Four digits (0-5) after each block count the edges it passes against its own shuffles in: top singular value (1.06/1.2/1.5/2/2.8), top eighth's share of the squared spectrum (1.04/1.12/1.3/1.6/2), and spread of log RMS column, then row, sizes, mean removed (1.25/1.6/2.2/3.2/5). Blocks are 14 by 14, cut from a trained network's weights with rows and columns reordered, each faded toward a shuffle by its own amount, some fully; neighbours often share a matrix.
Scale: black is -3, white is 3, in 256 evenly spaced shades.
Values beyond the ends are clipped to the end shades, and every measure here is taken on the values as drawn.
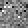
1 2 0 1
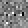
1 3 0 1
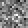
0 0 0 0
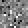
0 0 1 0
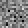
1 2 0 0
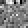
2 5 0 2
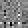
2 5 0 0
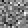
0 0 0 0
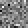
0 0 0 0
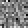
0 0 0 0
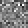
2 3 0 1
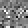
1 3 0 2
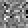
2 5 1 1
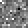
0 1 0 0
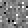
1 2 0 0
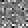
2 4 1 0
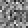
2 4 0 0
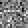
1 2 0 0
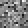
1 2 0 0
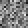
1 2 0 0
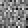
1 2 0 0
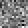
2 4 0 0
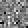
1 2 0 0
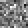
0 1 0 0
